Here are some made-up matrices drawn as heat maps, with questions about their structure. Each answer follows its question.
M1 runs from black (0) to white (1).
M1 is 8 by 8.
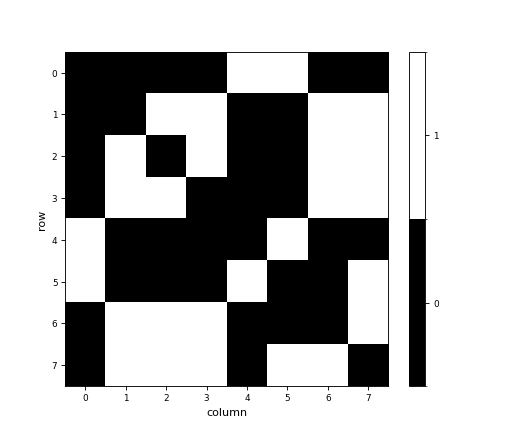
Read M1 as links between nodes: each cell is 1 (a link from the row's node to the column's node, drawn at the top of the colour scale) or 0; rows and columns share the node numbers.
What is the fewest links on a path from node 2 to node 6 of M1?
1
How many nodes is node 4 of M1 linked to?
2
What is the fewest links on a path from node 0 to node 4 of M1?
1
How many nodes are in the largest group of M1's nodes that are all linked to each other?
5
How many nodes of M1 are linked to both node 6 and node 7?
3
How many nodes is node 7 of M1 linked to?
5
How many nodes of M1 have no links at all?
0
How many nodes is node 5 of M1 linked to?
3
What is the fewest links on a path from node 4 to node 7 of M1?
2
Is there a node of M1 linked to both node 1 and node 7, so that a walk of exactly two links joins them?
yes
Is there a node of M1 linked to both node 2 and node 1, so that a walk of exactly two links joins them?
yes
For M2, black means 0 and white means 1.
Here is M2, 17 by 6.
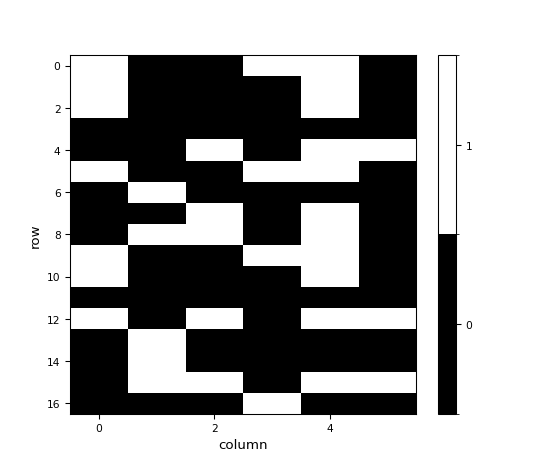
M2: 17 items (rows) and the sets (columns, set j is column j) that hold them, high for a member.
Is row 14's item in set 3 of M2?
no
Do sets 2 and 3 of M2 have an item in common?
no
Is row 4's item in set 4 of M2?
yes
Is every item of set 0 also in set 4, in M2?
yes
